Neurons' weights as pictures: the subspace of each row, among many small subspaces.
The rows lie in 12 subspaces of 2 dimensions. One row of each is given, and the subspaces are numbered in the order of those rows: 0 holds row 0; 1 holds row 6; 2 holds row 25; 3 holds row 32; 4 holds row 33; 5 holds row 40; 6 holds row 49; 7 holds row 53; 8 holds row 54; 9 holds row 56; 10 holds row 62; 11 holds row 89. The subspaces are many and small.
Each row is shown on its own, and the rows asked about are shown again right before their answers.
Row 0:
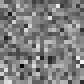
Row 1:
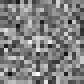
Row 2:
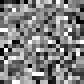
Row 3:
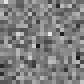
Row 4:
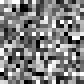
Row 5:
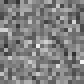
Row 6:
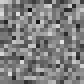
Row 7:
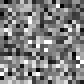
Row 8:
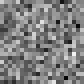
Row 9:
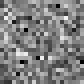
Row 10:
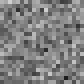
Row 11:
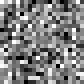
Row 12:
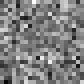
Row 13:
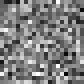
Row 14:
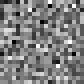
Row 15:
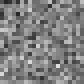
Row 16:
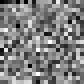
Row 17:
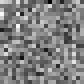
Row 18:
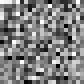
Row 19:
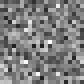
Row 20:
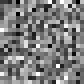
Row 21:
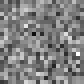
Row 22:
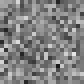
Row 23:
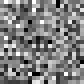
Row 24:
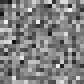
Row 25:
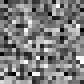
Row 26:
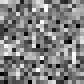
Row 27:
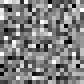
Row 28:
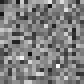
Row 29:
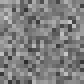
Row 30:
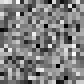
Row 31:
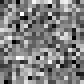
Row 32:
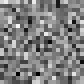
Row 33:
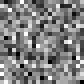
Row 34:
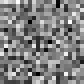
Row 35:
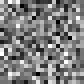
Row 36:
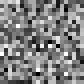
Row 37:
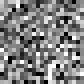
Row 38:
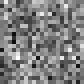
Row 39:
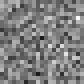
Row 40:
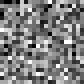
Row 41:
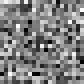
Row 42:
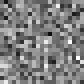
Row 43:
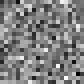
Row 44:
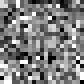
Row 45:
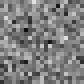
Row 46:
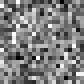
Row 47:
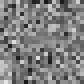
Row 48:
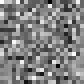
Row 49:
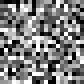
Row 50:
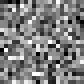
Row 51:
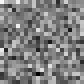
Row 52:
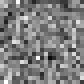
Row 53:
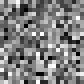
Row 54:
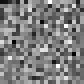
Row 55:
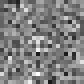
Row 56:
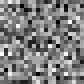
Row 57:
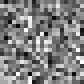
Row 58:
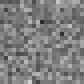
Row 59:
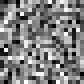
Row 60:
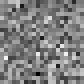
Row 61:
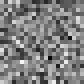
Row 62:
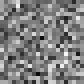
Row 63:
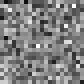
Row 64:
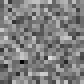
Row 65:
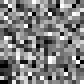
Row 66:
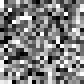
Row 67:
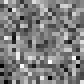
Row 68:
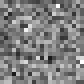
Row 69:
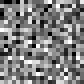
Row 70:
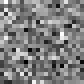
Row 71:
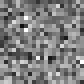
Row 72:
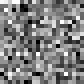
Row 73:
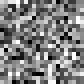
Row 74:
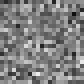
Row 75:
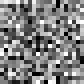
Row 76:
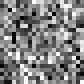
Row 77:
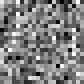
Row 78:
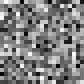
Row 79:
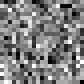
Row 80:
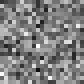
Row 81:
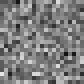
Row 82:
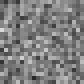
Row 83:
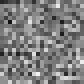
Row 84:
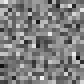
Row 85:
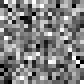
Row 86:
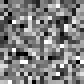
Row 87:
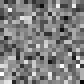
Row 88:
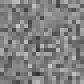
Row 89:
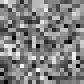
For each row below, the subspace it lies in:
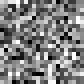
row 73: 6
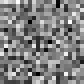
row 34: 6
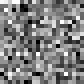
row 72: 7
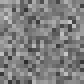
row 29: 7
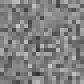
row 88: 3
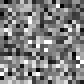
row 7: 0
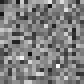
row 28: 5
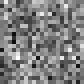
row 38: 11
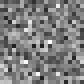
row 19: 9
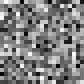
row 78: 4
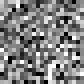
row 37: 10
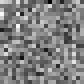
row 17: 5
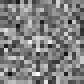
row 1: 6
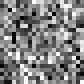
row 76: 4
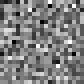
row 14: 8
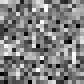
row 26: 11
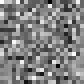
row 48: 8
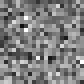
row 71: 2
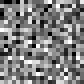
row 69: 5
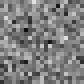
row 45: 9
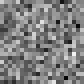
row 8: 11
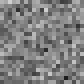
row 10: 11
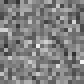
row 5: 0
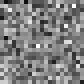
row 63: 8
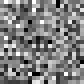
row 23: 6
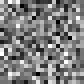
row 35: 9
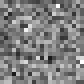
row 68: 2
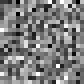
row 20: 4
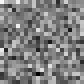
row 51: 3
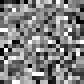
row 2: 3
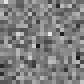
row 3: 1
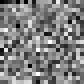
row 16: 3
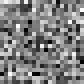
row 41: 2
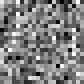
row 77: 4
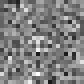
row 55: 10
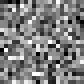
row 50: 6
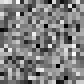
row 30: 4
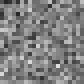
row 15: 5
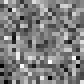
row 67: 4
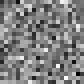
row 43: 11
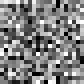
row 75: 6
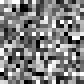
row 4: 7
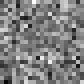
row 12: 5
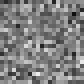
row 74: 2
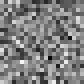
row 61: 9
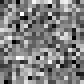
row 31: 5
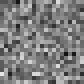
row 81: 2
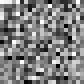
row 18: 8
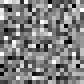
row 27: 8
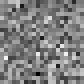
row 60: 10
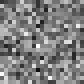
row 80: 11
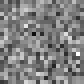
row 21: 7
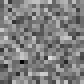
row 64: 9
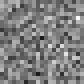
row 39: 10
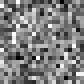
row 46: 11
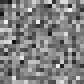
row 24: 1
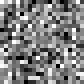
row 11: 5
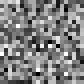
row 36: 9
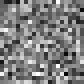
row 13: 2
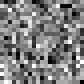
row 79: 4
